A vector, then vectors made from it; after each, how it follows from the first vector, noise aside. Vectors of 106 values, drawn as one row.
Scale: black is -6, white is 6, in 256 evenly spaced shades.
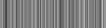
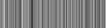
wrapped around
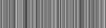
wrapped around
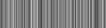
wrapped around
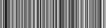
scaled up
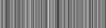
wrapped around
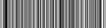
scaled up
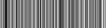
scaled up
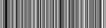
scaled up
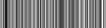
scaled up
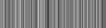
wrapped around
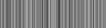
wrapped around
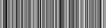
scaled up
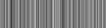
wrapped around
